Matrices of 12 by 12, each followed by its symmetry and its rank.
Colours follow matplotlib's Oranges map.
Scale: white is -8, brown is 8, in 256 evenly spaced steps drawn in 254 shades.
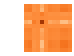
symmetric, rank one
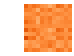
neither, rank two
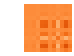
symmetric, rank one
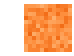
neither, full rank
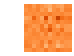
neither, rank two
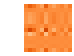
neither, rank one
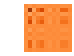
symmetric, rank one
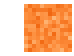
neither, full rank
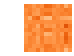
neither, rank two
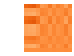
neither, rank one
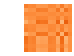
neither, rank one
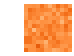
neither, full rank
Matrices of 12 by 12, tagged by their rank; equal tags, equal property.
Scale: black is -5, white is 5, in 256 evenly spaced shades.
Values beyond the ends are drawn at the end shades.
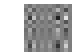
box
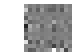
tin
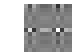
box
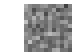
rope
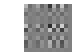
box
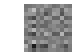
tin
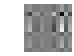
box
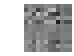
tin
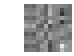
tin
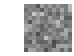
rope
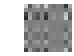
box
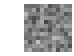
rope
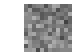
rope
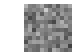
rope
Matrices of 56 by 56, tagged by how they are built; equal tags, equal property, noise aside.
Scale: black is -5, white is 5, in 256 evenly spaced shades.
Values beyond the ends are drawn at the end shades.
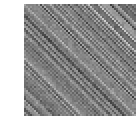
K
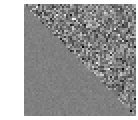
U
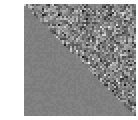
U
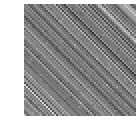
K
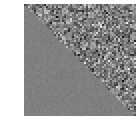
U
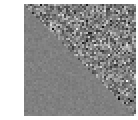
U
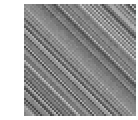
K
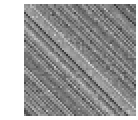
K
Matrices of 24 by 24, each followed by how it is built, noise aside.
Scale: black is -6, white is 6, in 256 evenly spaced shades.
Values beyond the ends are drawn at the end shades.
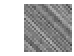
Toeplitz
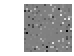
sparse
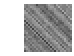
Toeplitz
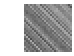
Toeplitz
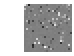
sparse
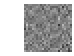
low rank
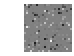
sparse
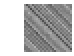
Toeplitz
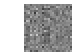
low rank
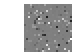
sparse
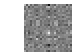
low rank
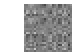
low rank
